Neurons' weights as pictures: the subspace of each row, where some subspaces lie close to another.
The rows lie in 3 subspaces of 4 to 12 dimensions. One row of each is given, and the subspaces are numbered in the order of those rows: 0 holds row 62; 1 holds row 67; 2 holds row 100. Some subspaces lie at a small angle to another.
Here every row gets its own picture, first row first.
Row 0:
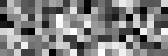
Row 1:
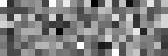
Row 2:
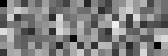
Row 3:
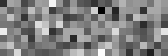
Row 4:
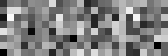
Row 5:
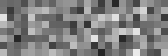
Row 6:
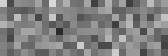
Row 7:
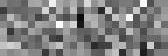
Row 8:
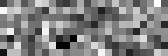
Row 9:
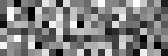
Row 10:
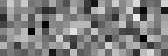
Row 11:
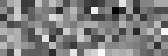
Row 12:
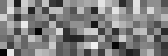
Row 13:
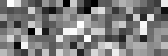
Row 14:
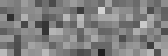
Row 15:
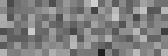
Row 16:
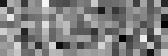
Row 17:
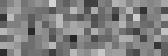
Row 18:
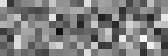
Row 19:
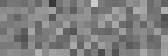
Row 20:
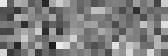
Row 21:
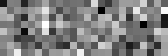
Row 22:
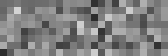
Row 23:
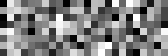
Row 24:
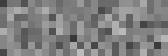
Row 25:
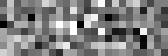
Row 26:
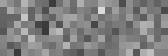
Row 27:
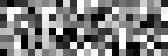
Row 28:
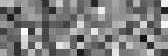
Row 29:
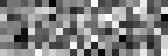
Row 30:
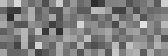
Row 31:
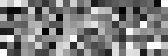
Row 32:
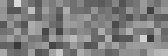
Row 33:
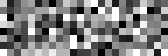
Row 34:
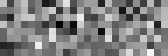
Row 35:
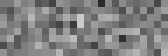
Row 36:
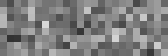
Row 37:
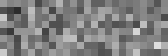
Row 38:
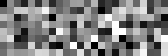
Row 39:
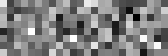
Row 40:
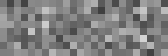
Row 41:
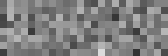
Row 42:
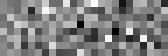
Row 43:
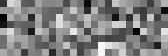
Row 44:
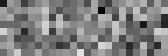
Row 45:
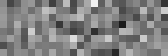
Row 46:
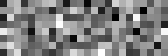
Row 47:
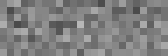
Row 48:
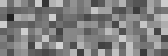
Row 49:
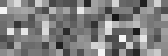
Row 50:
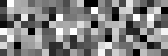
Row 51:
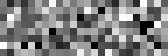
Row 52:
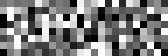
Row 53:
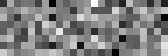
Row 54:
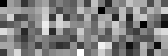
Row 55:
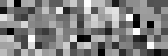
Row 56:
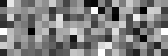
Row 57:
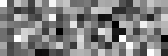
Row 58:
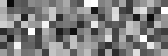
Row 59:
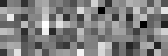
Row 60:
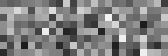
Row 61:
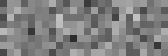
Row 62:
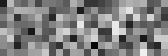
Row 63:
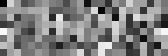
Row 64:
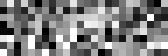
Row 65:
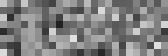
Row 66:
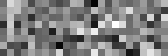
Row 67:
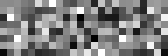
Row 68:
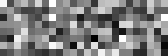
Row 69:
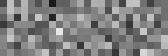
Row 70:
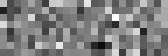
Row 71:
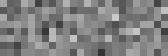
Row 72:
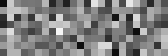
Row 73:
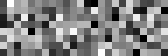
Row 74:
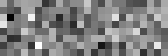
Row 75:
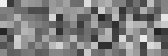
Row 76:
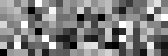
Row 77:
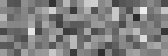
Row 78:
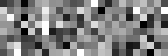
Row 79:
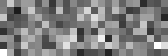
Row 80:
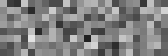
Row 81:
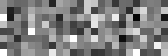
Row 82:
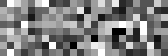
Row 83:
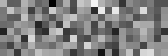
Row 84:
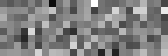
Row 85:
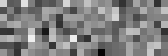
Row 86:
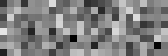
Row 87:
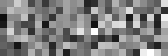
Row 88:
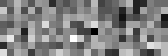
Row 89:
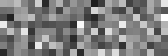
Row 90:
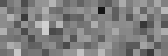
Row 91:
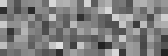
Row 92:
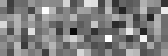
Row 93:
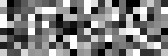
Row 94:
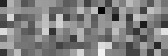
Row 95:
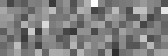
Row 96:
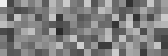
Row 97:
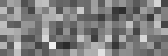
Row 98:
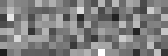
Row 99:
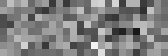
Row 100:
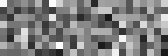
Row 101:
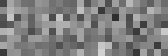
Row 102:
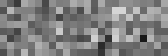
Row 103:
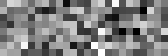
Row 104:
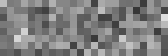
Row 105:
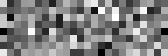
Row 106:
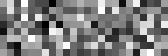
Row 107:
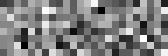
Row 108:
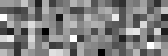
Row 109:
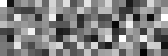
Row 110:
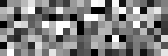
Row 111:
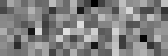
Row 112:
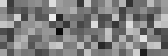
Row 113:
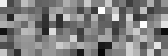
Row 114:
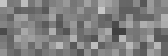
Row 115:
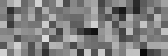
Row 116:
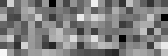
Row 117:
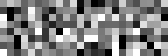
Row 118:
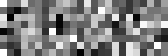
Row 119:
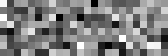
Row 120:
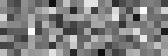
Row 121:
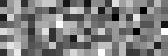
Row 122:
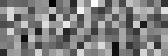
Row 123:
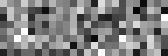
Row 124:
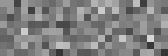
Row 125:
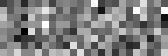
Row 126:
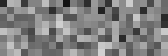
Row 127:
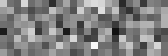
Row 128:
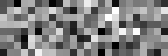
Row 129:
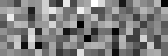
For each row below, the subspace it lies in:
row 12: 2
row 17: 0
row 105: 1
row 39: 0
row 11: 2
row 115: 2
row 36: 2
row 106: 0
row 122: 1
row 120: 0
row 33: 1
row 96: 0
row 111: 0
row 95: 1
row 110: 2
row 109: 0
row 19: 1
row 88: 2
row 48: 2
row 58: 1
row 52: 1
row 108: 2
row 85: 2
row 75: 1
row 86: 0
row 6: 0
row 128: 2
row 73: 1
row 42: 2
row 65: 0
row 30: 2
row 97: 2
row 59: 1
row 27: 0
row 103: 0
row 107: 2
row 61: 0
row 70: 2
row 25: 2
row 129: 2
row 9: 2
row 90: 1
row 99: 0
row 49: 2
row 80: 2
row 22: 2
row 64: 2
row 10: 0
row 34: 2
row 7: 2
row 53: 0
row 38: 0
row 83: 1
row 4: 0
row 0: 2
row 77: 0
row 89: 2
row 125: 1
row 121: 0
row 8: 2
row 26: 1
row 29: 1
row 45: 2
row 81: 0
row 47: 2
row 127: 0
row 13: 2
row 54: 1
